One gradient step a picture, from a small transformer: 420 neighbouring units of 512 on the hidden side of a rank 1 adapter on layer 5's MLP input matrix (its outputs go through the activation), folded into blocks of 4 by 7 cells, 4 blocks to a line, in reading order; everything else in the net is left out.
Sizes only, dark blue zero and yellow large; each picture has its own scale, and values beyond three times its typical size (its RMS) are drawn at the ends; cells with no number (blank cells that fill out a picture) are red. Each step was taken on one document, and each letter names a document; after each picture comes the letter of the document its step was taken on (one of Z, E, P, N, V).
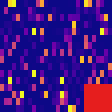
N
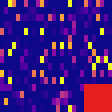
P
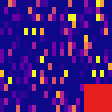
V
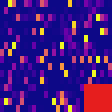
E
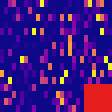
V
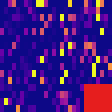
E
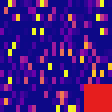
E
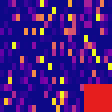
E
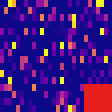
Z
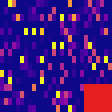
P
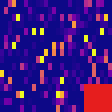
N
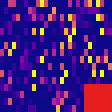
P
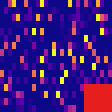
N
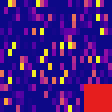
Z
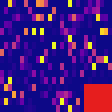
P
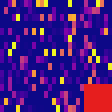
E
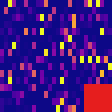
Z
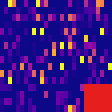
Z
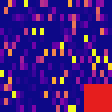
N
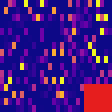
N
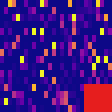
P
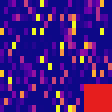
V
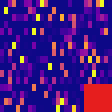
E
